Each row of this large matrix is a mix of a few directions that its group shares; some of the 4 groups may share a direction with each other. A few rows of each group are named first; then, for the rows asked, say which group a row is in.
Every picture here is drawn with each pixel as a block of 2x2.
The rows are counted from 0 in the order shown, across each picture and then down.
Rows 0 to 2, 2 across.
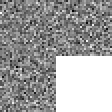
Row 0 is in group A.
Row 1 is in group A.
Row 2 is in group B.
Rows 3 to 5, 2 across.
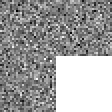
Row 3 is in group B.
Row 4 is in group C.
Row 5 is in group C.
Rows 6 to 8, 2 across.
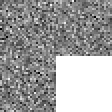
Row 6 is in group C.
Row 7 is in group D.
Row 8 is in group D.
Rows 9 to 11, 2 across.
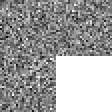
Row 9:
C
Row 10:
B
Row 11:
B
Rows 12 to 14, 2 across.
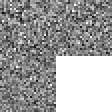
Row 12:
B
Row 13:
B
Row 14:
A
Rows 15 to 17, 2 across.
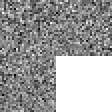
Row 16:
A
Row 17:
C
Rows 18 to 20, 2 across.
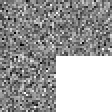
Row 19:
A
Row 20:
D
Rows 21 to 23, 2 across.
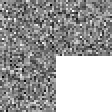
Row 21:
C
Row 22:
B
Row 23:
B
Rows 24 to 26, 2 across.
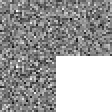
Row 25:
C
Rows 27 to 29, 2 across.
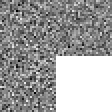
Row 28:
A
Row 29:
B
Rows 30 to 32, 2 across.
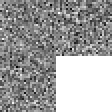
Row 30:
C
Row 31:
B
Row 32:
B
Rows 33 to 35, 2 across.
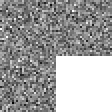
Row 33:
C
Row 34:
A
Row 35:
A
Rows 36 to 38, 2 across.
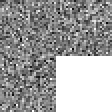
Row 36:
C
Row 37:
B
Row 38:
B
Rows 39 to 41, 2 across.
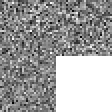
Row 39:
B
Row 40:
B
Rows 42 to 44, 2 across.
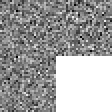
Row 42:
A
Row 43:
D
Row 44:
D
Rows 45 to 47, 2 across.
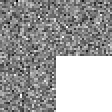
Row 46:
C
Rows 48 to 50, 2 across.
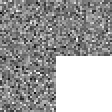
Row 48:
A
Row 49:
C
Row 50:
D
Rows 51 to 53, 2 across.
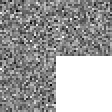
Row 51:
A
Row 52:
C
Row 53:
A
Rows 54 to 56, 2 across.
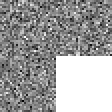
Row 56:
C
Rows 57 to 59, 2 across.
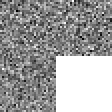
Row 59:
B
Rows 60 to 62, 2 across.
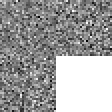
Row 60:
D
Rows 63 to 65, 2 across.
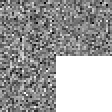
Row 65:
D
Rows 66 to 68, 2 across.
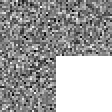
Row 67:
B
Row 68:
B
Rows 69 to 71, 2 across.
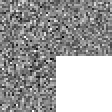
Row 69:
D
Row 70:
C
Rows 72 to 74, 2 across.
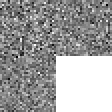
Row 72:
C
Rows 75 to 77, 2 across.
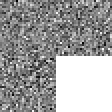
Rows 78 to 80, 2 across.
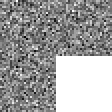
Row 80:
D
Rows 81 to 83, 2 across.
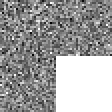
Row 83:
C
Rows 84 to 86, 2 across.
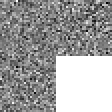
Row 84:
D
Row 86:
D
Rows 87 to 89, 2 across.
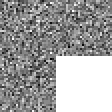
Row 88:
A
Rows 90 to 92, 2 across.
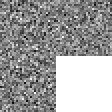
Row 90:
D
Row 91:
C
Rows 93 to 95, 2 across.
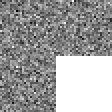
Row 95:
D
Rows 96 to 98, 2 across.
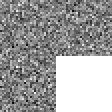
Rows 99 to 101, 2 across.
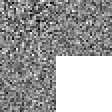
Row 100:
A
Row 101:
C
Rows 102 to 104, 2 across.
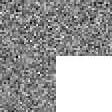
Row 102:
A
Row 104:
D
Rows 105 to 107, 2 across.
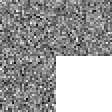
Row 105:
D
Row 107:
A
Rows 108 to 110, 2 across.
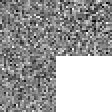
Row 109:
B
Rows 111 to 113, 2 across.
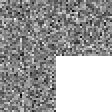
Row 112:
B
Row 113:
C
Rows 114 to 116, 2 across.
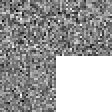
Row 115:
B
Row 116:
C
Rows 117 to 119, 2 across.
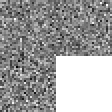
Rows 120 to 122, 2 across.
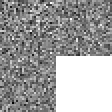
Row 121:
C
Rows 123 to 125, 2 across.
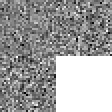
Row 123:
C
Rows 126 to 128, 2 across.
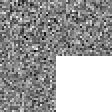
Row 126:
D
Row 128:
C
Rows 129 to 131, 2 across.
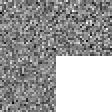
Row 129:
A
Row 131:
A
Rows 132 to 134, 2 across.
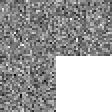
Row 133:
C
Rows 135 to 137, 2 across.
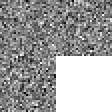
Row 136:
D
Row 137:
D
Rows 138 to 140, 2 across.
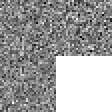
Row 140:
A
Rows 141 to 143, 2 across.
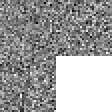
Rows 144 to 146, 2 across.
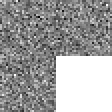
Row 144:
D
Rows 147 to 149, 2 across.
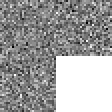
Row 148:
A
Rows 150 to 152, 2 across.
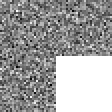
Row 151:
B
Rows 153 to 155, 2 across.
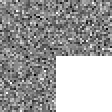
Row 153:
D
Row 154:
A
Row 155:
C
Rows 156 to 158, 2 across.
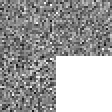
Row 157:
A
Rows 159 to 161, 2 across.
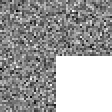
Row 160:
B
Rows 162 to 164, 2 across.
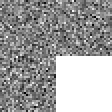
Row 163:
D
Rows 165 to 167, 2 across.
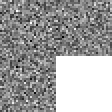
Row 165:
A
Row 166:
C
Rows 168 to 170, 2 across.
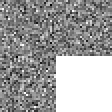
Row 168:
C
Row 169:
A
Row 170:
D
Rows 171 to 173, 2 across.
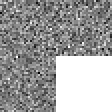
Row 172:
A
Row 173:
D
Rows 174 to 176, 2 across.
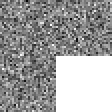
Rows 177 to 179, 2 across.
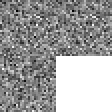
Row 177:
D
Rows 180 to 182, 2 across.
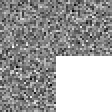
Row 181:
B
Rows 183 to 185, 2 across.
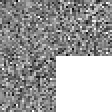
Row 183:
D
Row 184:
B
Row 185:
B
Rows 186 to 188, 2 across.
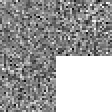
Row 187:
B
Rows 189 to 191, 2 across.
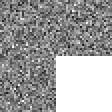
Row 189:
A
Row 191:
C
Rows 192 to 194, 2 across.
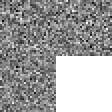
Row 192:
B
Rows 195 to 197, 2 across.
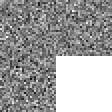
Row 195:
C
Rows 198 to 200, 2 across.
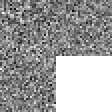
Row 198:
B
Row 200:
A
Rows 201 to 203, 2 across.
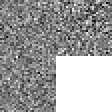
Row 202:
B
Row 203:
D
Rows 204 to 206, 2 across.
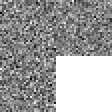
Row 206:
A
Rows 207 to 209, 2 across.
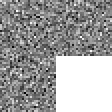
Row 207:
D
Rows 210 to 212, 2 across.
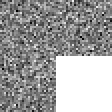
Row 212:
B
